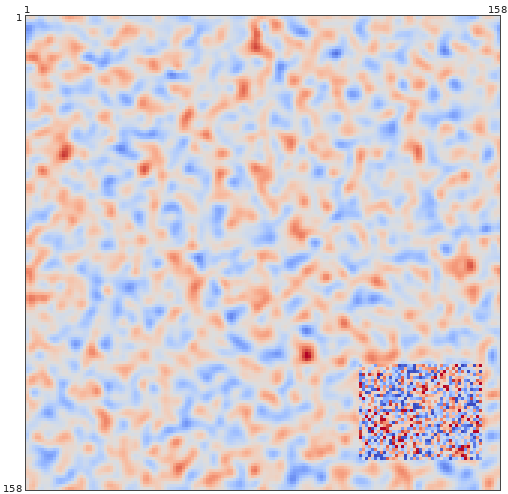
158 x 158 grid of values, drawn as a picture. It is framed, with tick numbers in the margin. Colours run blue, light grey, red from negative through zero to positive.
Odd patch: rougher, in the bottom right. Stripes: none. Grain: blotchy. Mirror symmetry: none. Roughest part: bottom right.
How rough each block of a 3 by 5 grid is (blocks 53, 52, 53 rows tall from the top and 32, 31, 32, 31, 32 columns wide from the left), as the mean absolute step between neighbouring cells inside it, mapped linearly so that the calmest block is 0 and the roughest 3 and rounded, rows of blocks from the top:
00000
00000
00023
